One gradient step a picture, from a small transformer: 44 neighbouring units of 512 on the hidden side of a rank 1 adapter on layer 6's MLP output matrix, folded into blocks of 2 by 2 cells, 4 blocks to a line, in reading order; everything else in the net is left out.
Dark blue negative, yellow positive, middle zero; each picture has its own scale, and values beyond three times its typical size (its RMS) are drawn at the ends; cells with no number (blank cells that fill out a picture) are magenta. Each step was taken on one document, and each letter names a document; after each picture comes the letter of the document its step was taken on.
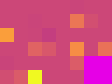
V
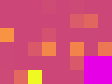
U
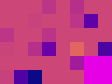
V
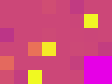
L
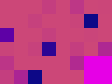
L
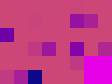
V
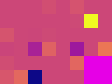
U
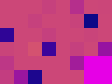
L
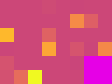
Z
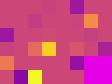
L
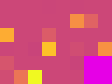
Z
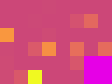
U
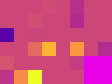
U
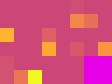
Z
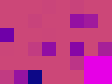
V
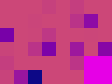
U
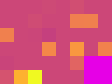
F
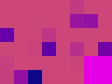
Z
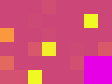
L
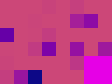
V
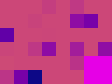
V
